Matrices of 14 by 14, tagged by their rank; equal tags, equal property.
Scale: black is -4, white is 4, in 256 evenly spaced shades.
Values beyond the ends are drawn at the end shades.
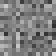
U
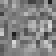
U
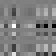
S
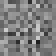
U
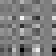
S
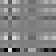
S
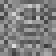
U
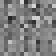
U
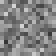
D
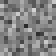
D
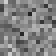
D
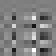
S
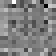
U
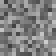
D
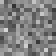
D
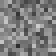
D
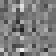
U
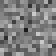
D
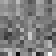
U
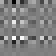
S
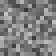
D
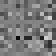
U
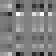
S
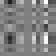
S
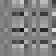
S
